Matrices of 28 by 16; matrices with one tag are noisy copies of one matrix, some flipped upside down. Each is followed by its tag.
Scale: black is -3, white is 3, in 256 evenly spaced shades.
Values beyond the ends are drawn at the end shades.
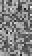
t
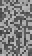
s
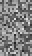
t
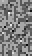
t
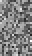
t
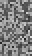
t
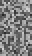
s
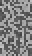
s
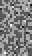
s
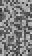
s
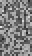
s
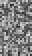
t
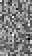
t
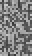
t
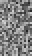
t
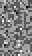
s
